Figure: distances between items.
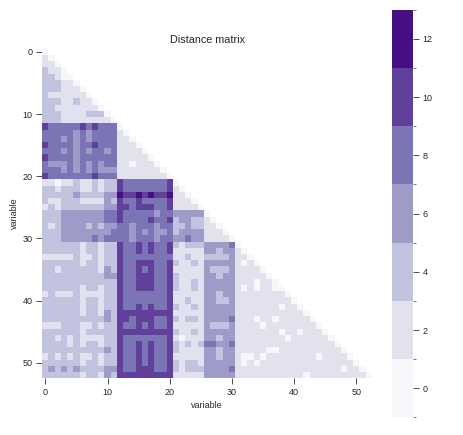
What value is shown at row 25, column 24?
2
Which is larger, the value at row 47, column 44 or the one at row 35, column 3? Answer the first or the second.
the second
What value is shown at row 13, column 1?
8
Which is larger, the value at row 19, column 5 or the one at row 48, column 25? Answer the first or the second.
the first
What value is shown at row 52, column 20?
10
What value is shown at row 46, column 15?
8
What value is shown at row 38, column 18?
8
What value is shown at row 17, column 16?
2
